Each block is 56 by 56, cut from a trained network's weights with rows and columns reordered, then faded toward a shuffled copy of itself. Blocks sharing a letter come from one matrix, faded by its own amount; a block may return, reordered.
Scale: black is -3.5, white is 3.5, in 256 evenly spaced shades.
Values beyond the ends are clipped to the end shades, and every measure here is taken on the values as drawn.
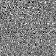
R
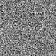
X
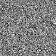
R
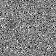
R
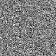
X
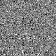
R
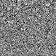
R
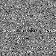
R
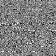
R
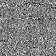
R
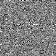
R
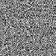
X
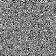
R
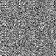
X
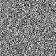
X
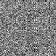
X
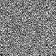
X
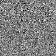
R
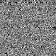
R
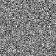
X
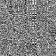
X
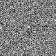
X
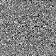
R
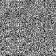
X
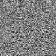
X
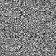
X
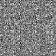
X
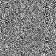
X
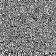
R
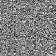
X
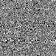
R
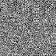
X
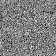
R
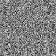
X
